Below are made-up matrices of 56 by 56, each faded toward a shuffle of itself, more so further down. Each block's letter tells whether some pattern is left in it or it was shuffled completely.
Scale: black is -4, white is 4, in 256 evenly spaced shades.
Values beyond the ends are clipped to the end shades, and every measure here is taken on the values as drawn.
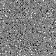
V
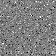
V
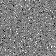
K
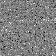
V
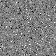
V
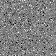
V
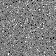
K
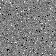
K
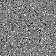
K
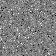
V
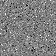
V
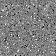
K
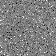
K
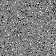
V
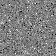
K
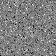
K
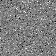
K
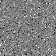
K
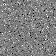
K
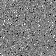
K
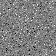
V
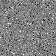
K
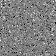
K
